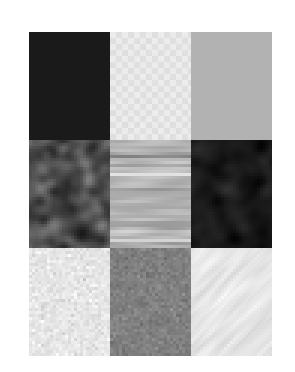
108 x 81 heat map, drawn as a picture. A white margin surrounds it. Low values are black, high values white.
It is made of 3 by 3 panels. Panel 1,1: very low, flat. Panel 1,2: very high, checkered, faint in contrast. Panel 1,3: high, flat. Panel 2,1: low, blotchy. Panel 2,2: high, streaked across. Panel 2,3: very low, blotchy, faint in contrast. Panel 3,1: very high, fine-grained, faint in contrast. Panel 3,2: middling, fine-grained, faint in contrast. Panel 3,3: very high, slanting up to the right, faint in contrast.
